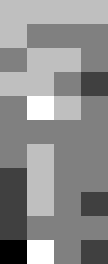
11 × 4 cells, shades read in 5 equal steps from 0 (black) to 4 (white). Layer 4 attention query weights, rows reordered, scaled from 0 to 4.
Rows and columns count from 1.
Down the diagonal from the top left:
3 2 3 1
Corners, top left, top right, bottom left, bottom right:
3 3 0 1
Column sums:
20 32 25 20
